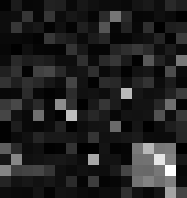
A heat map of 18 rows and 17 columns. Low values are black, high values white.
The halves do not mirror each other. Values change most from cell to cell in the bottom right. The bottom right is the ninth with the highest average. An odd patch, higher than its surroundings, sits in the bottom right. The top left is the calmest part. The values are skewed, with a long tail toward high values.
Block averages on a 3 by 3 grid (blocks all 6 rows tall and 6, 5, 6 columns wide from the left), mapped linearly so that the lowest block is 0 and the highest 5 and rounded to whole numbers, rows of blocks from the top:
0 1 1
1 1 1
1 0 5
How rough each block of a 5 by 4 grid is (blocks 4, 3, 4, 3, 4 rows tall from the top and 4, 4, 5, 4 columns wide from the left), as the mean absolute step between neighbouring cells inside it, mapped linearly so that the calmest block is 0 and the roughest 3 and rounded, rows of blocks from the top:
0 0 1 0 | 0 0 0 2 | 1 2 1 1 | 0 0 1 1 | 1 0 1 3
